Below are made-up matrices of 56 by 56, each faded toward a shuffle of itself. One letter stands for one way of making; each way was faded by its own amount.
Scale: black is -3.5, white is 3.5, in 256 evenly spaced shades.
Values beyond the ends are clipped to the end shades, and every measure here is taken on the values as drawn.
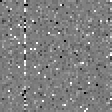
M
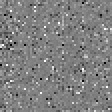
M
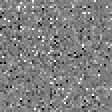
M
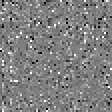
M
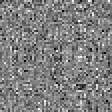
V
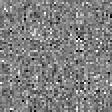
V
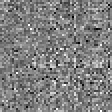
V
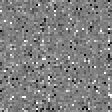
M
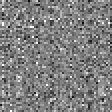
V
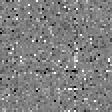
M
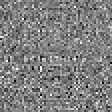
V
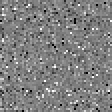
M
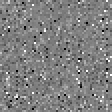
M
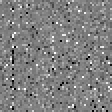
M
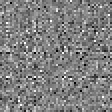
V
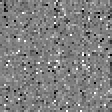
M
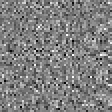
V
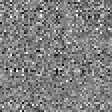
V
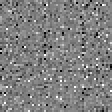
M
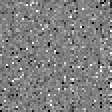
M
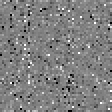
M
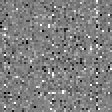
M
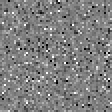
M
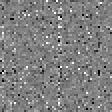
M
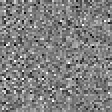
V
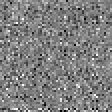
V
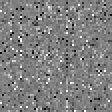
M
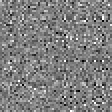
V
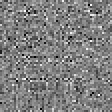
V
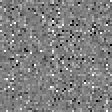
M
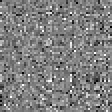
V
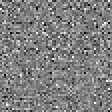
V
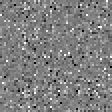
M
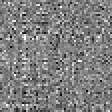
V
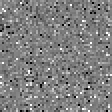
M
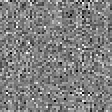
V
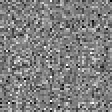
V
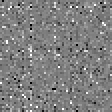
M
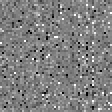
M
